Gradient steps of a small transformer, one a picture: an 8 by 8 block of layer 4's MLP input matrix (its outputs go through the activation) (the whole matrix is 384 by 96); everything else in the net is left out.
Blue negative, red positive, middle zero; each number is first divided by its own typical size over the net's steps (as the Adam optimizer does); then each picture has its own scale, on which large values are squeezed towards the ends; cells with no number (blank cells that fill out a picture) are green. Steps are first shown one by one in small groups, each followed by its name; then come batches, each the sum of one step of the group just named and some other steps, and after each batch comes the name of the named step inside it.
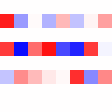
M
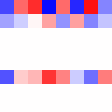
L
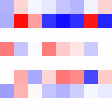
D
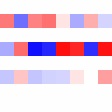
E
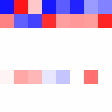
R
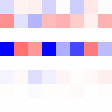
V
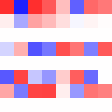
E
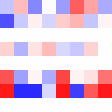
M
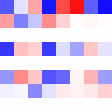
V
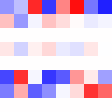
M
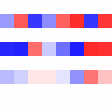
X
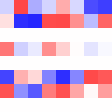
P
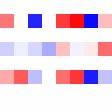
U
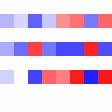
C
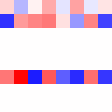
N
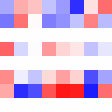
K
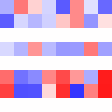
C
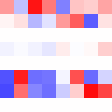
U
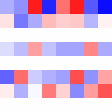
C
